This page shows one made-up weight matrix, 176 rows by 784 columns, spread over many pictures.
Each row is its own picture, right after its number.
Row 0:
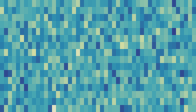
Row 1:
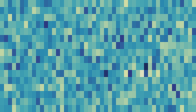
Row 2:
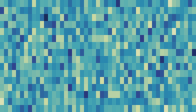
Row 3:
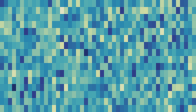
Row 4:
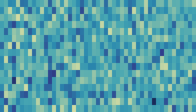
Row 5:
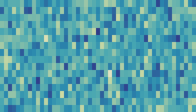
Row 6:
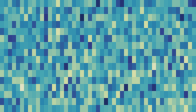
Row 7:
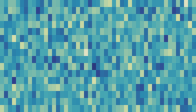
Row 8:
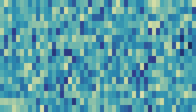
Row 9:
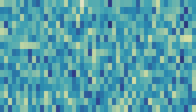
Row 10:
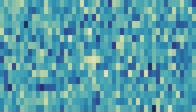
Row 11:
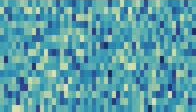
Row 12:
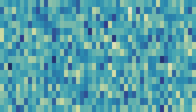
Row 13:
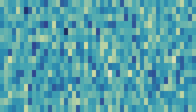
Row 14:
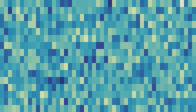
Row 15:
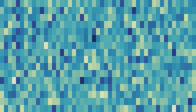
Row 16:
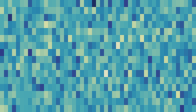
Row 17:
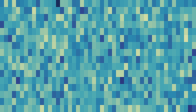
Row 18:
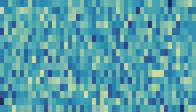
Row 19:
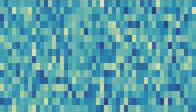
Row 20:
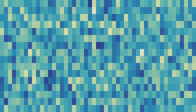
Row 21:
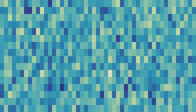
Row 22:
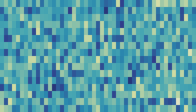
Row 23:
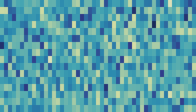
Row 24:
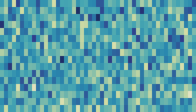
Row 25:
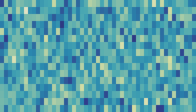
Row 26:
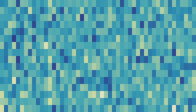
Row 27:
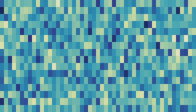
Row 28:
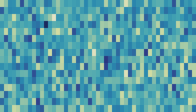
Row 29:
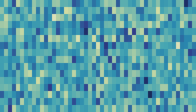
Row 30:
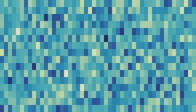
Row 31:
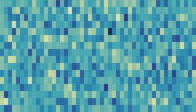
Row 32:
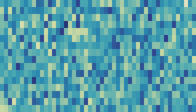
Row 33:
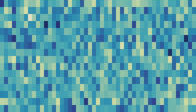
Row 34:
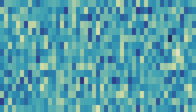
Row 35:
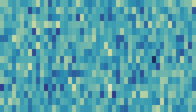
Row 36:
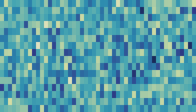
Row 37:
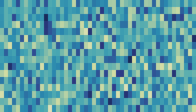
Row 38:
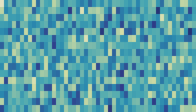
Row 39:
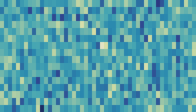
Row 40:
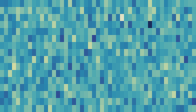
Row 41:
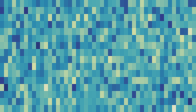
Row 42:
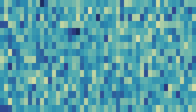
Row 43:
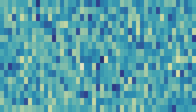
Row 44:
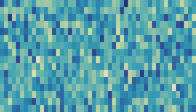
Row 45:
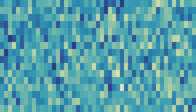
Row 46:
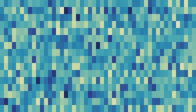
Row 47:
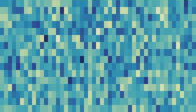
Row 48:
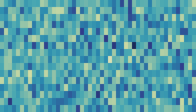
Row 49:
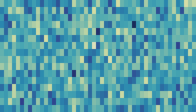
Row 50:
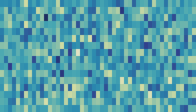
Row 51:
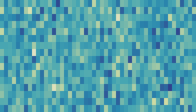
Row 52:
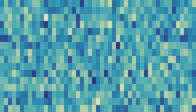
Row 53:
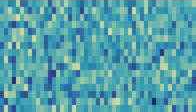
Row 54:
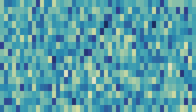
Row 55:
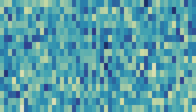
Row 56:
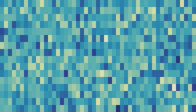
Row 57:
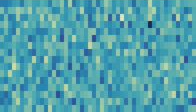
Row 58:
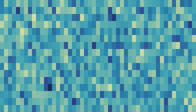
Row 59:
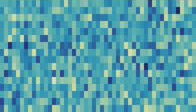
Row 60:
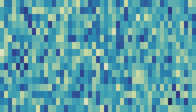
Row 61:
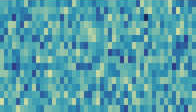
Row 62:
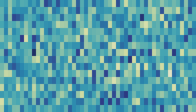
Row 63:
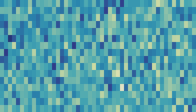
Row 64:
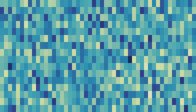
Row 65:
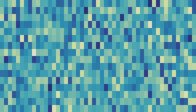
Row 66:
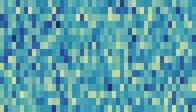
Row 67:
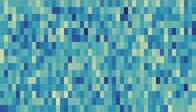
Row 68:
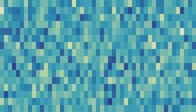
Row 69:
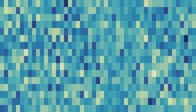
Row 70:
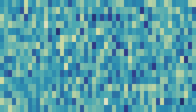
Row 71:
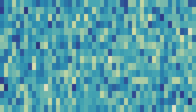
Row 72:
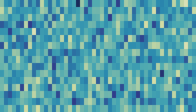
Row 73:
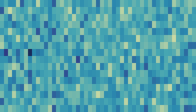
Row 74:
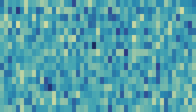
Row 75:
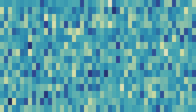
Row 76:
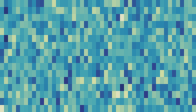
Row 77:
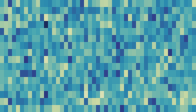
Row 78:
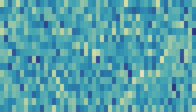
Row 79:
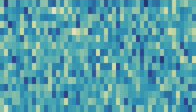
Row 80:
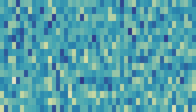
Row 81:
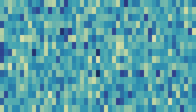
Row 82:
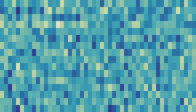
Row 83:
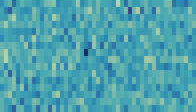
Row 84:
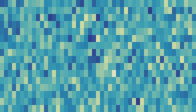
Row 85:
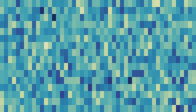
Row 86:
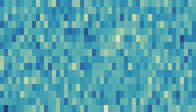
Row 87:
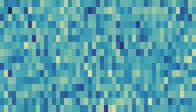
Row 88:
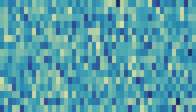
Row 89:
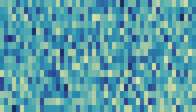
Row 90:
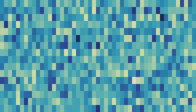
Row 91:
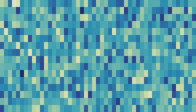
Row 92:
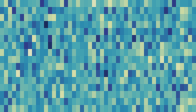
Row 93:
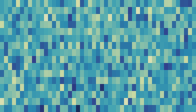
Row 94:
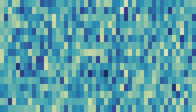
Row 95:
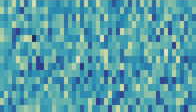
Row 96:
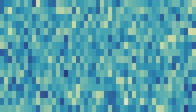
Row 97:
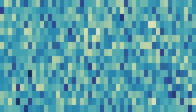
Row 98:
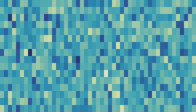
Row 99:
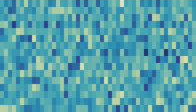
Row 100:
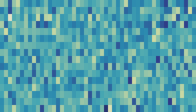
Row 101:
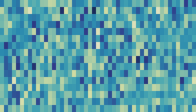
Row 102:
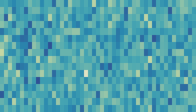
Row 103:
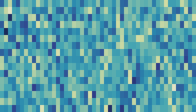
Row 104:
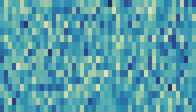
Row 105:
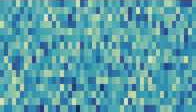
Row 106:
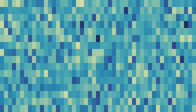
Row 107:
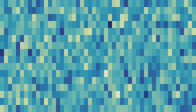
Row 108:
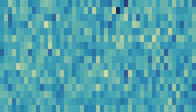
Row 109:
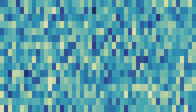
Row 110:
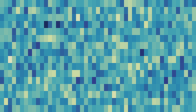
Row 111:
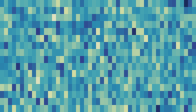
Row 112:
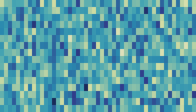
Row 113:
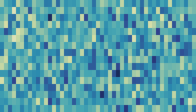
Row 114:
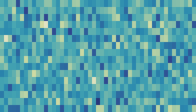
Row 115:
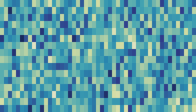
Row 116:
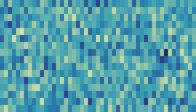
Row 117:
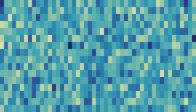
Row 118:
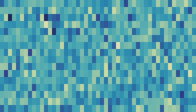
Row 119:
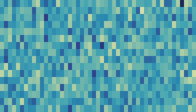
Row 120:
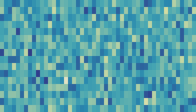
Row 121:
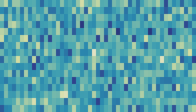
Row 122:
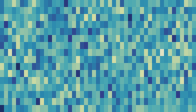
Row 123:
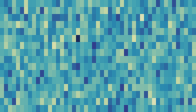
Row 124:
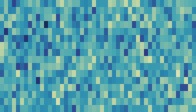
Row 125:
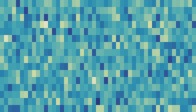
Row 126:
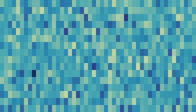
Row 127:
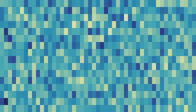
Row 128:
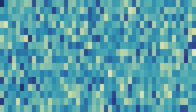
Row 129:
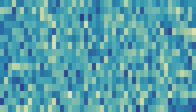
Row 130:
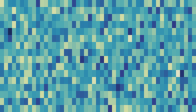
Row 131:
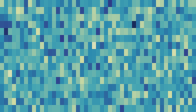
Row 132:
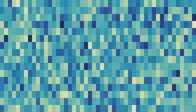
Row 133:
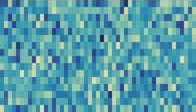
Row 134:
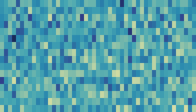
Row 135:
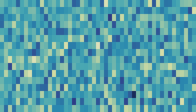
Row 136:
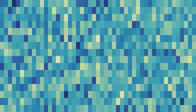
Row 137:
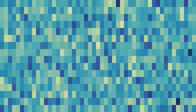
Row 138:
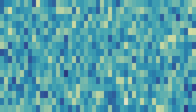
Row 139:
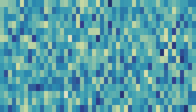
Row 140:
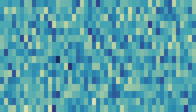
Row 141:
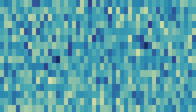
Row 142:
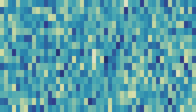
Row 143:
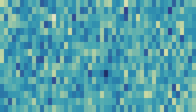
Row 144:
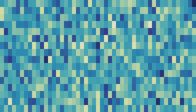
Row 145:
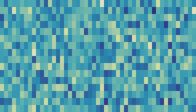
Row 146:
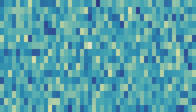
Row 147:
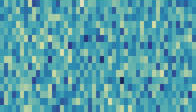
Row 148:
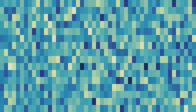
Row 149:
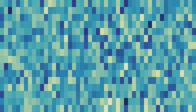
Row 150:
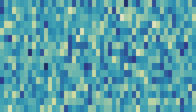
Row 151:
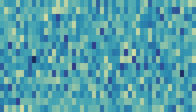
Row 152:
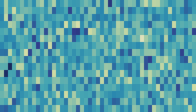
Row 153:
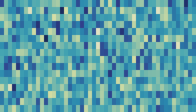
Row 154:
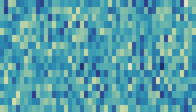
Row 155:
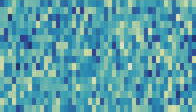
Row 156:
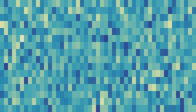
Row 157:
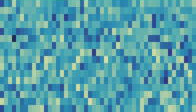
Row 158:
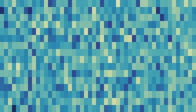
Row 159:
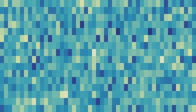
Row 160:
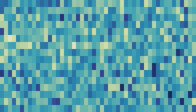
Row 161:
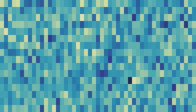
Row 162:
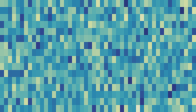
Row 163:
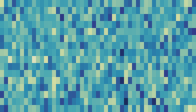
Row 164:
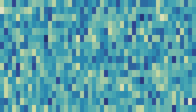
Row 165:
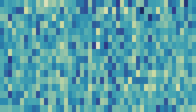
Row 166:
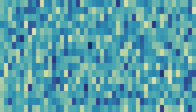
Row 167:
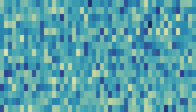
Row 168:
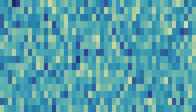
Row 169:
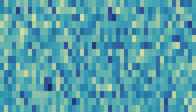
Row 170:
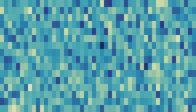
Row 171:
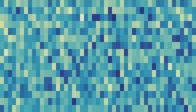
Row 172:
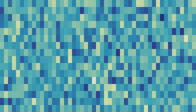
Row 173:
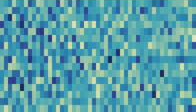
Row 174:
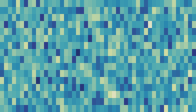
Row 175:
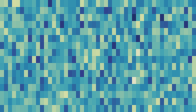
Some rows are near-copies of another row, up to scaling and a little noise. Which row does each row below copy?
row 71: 41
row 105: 93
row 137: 88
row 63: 45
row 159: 121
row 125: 114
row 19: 145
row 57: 40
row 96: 138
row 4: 53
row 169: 58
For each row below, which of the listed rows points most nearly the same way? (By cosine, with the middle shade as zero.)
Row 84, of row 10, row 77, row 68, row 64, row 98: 98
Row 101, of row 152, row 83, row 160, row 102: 152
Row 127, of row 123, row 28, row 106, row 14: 14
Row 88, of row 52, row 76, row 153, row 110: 153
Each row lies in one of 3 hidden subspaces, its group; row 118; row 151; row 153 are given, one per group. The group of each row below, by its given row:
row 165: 153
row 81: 118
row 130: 151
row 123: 153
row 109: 153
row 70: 153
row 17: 151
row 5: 153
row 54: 151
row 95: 118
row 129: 151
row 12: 151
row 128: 151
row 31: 153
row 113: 153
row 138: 151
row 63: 153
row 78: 118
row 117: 151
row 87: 118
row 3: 151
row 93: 151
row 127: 153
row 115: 151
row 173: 151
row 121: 118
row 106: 118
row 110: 153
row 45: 153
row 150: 151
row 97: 151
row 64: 151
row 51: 153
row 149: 151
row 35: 153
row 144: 151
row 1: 118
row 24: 151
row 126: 153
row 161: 118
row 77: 118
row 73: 151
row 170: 153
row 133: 118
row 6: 153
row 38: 151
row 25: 118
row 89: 153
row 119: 151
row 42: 118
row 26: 153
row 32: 118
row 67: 118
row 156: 151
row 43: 151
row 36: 153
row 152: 118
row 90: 153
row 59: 151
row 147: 151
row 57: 151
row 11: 153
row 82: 153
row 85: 153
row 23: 151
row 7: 118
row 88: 153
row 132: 118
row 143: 118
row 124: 118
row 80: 153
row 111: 153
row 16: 118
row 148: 151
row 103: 118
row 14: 153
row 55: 153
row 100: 118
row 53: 153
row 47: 153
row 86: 118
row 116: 118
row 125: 118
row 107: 118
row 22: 153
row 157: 118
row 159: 118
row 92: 118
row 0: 151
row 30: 118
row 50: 151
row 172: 151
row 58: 153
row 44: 118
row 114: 118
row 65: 151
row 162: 151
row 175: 118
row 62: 151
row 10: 118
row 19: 153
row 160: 153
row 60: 118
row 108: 118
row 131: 153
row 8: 153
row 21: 153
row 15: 153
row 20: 153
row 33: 118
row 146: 151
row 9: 118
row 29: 153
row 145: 153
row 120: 118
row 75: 118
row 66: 153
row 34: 151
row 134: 153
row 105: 151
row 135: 151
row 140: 151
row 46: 153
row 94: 118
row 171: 153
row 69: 118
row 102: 118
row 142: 118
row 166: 151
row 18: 151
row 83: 151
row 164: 153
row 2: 151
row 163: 151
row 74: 153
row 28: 118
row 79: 118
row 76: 118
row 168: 118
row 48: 151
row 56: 118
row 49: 153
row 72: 151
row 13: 153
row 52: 118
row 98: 118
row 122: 118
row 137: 153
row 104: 118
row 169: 153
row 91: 118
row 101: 153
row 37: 151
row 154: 118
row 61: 151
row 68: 151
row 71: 153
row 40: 151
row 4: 153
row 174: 151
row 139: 118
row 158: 153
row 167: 151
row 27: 151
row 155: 118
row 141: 151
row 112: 151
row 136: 118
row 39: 153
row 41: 153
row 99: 118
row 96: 151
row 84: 118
